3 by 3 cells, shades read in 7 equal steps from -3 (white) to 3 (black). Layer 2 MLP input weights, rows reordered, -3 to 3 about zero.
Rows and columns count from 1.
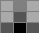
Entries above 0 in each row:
0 1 3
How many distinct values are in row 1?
2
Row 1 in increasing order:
-1 -1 0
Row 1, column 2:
0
